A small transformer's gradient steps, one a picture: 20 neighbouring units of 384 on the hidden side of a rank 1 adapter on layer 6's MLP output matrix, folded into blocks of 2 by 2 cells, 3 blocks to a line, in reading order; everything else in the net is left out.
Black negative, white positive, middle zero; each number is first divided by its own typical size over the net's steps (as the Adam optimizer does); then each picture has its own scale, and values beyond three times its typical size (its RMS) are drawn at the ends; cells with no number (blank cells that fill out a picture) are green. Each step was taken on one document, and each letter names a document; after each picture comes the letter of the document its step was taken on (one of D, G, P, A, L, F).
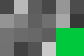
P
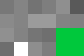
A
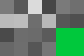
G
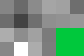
A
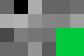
P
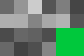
G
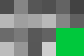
P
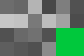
G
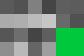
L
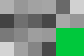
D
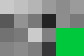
D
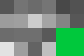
P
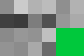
D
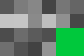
G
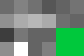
L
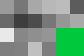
A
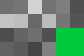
G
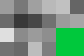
A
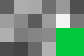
G
